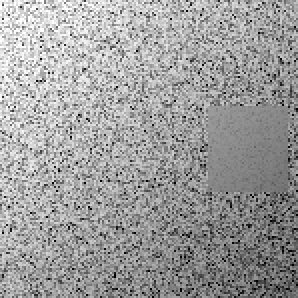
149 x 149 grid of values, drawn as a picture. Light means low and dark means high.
The middle right is the smoothest part. The texture is fine-grained noise. The ninth with the lowest average is the top left. In the middle right lies a patch that is calmer than the rest. Values rise toward the bottom right. No single row or column stands out from its neighbours. No regular stripes run through it. The bottom right is the ninth with the highest average.
